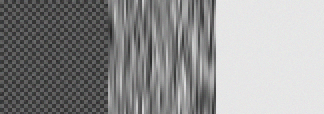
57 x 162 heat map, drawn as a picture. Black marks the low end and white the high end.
The table splits into one row of 3 panels. Panel 1,1: low, checkered. Panel 1,2: middling, streaked downward, strong in contrast. Panel 1,3: very high, flat.
